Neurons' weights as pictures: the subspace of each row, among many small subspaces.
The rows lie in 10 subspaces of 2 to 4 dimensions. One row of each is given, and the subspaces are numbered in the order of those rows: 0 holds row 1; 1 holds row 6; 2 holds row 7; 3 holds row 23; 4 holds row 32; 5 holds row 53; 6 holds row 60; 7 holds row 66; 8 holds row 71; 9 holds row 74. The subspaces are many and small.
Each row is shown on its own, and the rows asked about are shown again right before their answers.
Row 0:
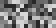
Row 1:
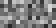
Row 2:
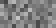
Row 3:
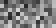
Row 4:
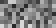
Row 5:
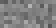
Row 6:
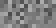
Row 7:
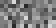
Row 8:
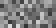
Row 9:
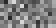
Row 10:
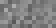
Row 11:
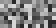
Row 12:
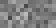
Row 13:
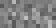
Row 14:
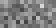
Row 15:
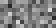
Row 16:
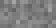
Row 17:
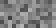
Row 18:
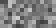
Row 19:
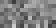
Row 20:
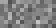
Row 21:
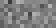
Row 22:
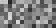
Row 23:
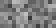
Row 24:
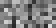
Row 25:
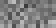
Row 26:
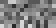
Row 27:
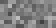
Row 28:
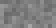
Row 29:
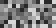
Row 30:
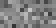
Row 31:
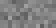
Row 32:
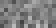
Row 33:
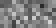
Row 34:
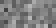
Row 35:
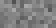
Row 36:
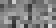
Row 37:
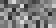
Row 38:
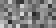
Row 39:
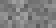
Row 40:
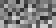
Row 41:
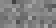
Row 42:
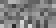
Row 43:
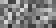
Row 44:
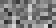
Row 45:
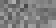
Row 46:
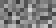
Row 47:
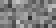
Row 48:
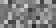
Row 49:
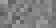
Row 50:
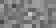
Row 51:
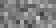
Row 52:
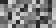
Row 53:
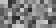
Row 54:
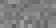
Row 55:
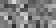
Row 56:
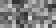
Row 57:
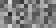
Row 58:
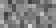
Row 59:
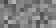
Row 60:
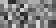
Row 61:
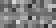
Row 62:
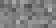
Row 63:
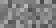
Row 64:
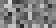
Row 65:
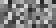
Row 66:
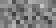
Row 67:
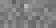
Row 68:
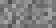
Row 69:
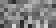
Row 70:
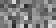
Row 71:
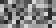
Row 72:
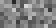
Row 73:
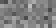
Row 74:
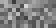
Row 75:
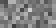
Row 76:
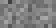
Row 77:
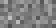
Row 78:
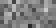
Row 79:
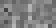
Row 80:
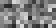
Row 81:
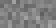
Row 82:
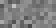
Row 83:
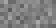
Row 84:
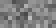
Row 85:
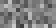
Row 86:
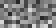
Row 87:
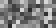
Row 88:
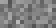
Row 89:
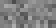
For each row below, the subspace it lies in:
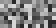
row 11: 2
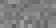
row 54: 4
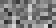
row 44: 8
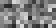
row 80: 6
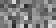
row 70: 2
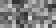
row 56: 3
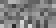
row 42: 4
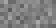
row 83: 0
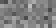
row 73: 7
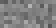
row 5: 7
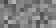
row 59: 1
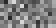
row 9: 0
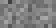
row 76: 2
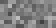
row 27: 5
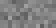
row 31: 3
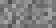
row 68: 8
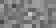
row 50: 8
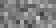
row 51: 7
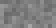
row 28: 7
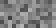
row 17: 5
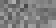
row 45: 2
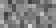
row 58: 7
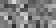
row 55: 6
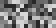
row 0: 6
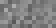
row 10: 4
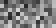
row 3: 9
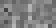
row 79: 4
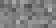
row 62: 9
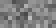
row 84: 3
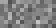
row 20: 6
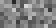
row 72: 9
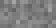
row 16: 9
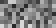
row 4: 4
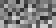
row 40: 8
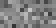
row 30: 5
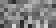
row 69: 4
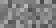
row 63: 1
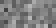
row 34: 4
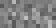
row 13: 7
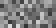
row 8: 1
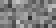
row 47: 3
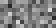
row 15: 5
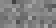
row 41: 0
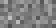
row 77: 0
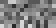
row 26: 4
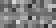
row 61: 0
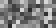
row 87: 5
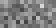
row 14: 7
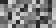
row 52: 5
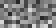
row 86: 8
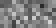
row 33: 7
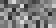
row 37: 0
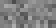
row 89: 6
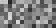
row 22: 6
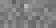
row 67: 9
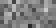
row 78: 7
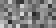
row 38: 1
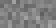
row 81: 7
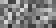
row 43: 2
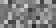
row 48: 1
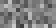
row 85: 1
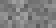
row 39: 3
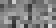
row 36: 2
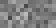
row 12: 3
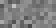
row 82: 4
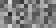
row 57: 1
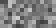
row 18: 5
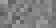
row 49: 5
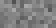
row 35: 9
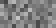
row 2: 5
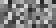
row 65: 1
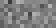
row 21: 1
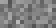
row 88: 6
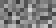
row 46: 8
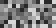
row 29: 1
